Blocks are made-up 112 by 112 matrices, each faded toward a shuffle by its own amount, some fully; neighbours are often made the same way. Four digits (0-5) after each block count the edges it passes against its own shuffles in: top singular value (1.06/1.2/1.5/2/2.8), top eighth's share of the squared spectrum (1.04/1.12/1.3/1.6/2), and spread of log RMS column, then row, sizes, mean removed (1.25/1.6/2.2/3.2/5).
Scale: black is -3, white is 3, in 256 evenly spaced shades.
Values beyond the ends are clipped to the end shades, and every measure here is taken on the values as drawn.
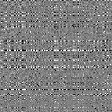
5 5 3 4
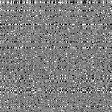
5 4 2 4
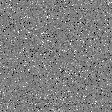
2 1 0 0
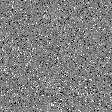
2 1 0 0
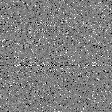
4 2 0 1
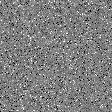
0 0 0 0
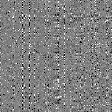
4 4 4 1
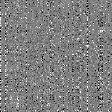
4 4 3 1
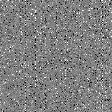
3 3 2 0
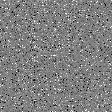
3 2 1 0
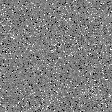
3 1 0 0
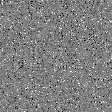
3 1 0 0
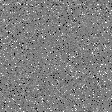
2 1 0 0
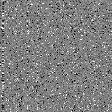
4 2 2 1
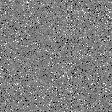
3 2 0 0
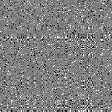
5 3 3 3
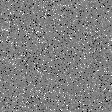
0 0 0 0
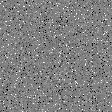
3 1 0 0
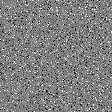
2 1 0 0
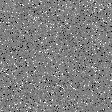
0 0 0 0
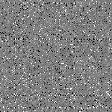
4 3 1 2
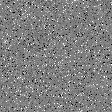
2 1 0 0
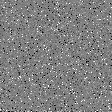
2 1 0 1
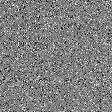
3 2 0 1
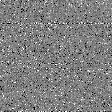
3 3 1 2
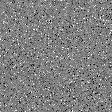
0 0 0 0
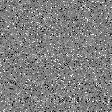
3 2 0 2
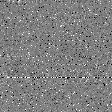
4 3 0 2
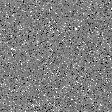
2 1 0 0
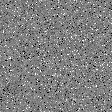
1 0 0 0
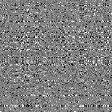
4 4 2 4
